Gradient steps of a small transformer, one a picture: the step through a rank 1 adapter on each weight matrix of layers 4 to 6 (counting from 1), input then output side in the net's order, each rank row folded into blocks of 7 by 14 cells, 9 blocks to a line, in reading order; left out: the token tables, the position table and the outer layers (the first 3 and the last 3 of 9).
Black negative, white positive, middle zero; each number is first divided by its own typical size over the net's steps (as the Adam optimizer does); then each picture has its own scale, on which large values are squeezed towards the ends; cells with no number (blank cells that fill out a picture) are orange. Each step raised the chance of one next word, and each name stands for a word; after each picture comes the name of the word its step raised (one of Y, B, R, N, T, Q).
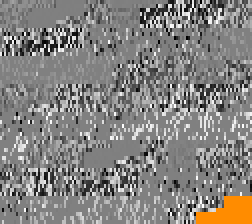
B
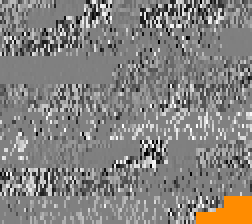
B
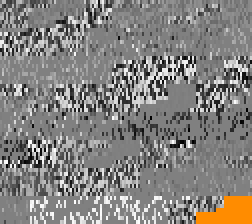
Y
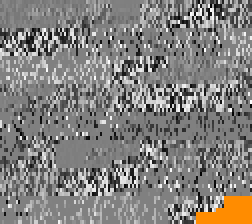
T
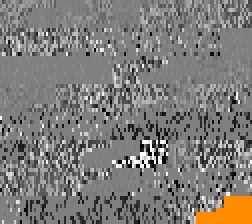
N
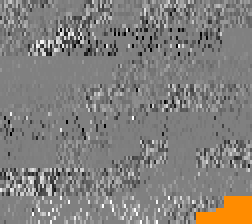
B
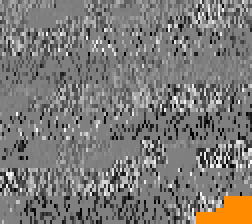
N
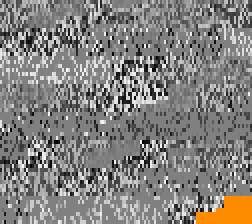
T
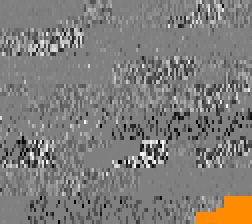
N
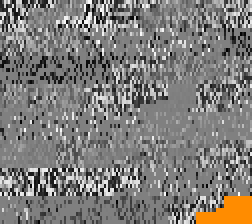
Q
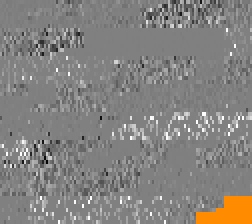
B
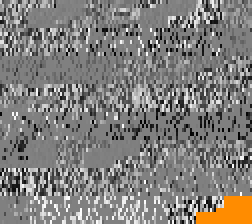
Y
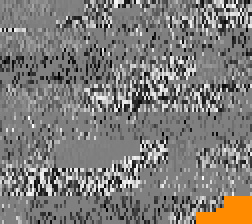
Q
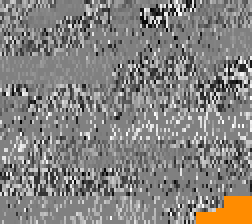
B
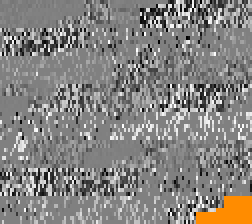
B
